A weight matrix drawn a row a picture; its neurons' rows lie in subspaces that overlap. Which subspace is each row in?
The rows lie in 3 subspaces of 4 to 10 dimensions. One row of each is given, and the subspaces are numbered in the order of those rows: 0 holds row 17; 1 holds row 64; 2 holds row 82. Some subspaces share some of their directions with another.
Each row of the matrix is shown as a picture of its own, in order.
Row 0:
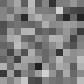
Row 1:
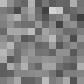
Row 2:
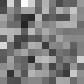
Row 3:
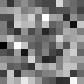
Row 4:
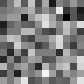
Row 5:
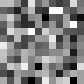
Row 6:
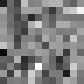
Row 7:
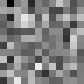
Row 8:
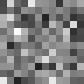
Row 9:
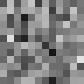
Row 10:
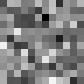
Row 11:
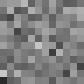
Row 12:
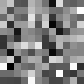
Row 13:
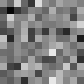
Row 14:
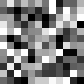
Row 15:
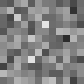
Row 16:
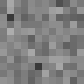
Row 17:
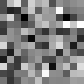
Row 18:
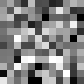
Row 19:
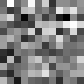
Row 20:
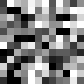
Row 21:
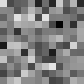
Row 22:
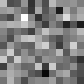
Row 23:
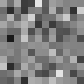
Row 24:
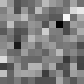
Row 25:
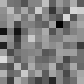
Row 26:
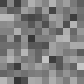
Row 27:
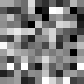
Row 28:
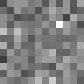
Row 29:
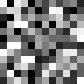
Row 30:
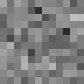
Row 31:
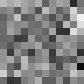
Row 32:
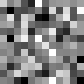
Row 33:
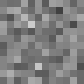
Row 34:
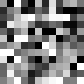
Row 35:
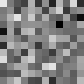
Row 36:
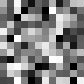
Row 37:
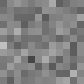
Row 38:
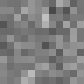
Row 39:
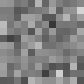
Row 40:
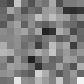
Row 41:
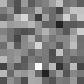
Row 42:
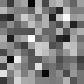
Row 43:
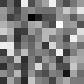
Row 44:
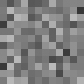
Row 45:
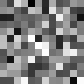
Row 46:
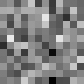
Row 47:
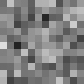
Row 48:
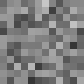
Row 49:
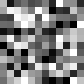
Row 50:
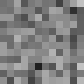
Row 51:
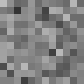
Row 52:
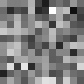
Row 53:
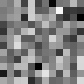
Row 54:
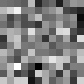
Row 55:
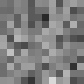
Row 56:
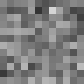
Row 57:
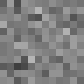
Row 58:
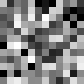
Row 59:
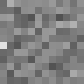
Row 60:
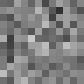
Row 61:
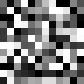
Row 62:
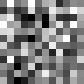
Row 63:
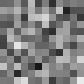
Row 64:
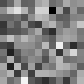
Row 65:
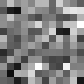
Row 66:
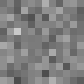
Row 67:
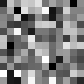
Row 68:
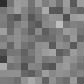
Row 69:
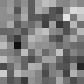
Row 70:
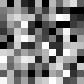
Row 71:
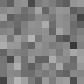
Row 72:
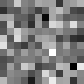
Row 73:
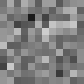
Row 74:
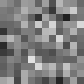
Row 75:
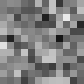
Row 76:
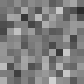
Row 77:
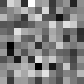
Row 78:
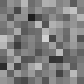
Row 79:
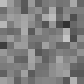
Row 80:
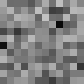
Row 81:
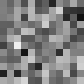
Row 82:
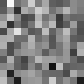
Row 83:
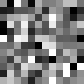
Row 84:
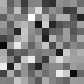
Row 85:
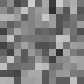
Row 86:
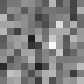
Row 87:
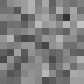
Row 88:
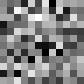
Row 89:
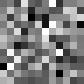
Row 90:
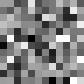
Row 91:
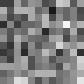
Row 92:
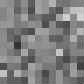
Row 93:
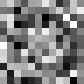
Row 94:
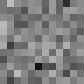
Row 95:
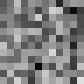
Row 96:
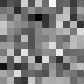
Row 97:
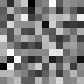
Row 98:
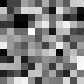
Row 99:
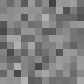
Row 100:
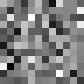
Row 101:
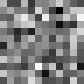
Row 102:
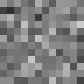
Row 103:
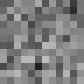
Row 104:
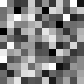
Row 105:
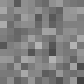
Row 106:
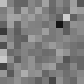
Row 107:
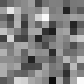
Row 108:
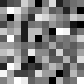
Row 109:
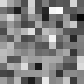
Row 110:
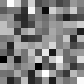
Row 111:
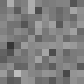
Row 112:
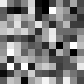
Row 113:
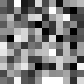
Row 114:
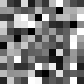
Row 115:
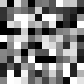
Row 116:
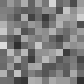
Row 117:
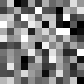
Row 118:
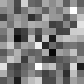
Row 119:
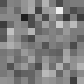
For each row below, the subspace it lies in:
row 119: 2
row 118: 2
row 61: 2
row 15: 2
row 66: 2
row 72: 0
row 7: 2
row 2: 0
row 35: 1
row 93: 1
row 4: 0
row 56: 1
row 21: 1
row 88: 2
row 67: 2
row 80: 1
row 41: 1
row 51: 1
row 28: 1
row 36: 2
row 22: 0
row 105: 0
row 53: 1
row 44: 0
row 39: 0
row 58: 1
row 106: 1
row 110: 2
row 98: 2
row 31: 2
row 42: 2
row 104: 1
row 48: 1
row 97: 0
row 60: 2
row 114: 1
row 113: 0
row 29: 2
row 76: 2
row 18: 0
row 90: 2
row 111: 2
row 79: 2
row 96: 2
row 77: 2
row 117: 2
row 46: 0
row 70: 2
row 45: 2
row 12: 0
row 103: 2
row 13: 0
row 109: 1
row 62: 2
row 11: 2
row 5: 1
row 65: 0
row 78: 0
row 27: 1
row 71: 2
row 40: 0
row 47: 1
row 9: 0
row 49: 1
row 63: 0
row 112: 1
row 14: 1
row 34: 0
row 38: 2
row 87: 0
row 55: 0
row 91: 2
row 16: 2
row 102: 0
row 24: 1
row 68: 1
